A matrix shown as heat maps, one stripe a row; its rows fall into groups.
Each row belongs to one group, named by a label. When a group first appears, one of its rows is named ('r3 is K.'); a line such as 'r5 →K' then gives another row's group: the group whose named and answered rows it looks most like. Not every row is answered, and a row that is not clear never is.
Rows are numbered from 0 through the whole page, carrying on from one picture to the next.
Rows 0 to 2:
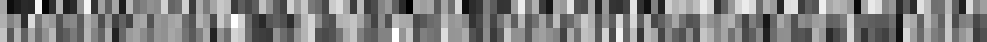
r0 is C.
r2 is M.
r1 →M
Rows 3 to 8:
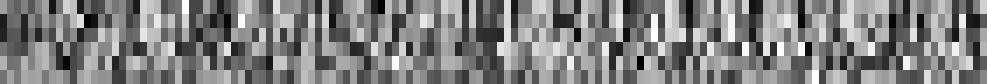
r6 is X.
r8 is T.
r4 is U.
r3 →U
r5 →U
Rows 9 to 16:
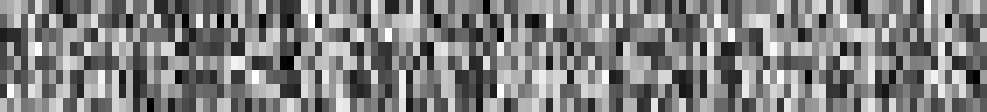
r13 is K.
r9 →X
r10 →T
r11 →U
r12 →X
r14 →X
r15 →X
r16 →C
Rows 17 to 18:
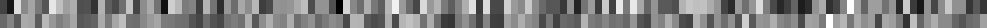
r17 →K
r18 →U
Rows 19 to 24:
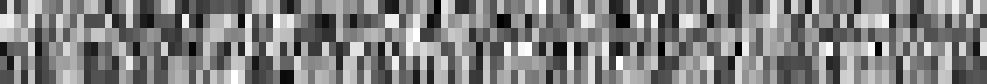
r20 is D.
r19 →X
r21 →D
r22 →U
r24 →K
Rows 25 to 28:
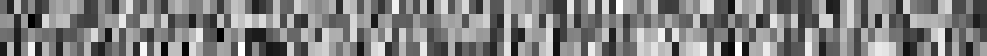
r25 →K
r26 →U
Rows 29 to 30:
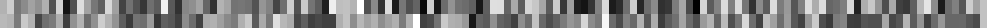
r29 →C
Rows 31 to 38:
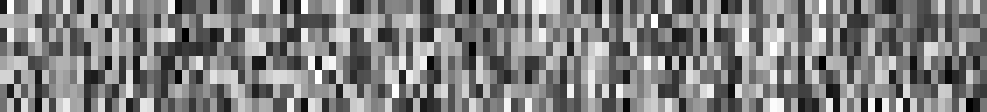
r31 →X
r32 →D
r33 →X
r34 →X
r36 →D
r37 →K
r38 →U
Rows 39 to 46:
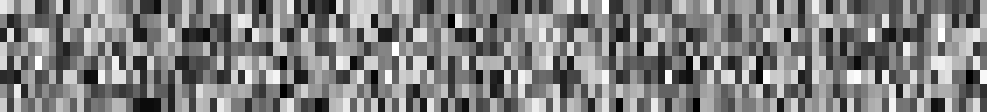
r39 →D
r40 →U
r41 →X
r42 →M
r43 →X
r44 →U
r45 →K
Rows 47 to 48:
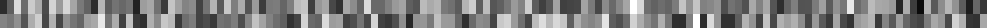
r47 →K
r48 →X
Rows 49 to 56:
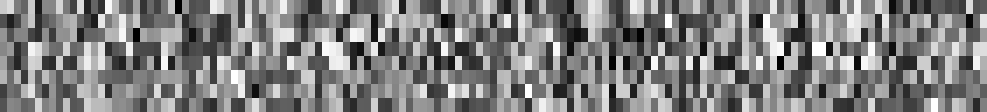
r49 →D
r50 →U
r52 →X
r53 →C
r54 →M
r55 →T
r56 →X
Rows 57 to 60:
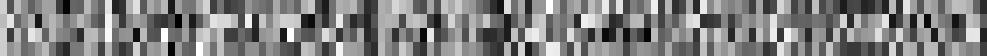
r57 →M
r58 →D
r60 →M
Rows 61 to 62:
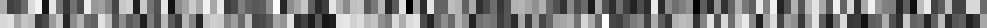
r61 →C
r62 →D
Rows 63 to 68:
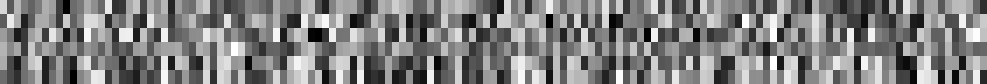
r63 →M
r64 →X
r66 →M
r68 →C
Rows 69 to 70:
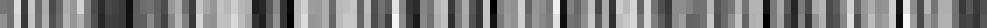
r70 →K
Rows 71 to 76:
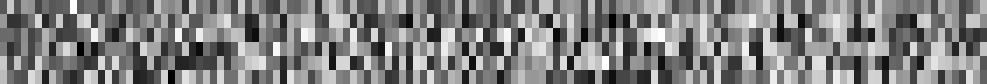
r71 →T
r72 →C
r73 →T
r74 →U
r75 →X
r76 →C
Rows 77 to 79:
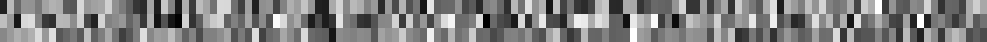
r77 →C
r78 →D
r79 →M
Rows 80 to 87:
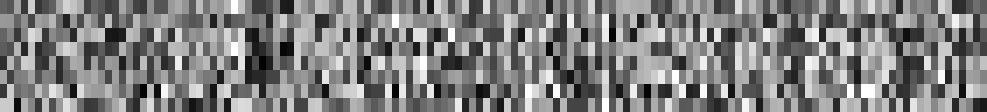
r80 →K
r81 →M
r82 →T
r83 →K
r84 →T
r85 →T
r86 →C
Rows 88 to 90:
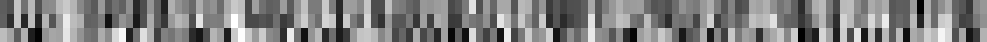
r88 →K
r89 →K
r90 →U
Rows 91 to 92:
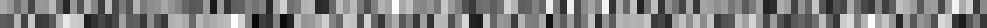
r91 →M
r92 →K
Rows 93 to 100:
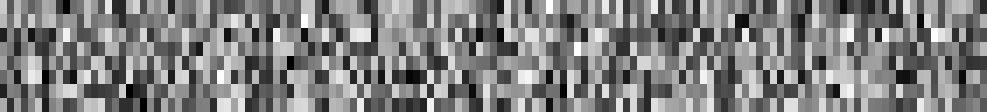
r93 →M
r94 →M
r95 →U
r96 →D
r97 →T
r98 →C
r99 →K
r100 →C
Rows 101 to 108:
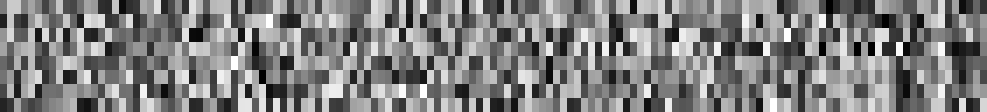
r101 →T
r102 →X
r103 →D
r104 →T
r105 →K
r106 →C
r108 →U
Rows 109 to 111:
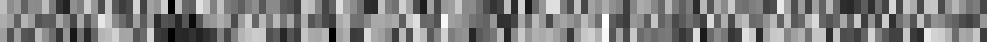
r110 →D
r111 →X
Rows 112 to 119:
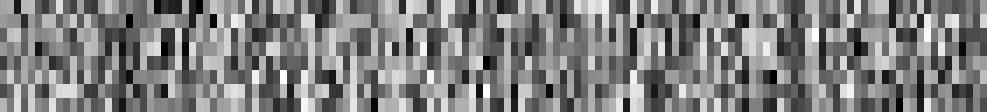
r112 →D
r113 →M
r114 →T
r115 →T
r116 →T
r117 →M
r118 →K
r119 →M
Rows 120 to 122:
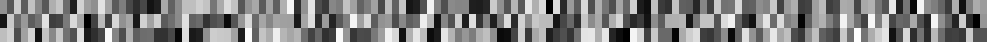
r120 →C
